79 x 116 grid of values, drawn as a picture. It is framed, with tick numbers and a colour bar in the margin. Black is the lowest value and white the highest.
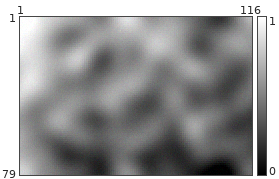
Slope: up to the top left. Grain: smooth. Ninth with the highest average: top left. Odd rows or columns: none.
